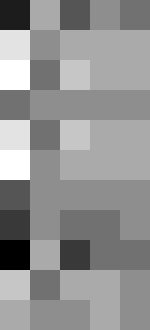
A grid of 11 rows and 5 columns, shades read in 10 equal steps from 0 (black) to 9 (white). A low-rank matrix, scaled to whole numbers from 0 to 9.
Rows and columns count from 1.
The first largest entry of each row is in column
2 1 1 2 1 1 2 2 2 1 1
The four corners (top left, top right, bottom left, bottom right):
1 4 6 5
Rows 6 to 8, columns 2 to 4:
5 6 6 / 5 5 5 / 5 4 4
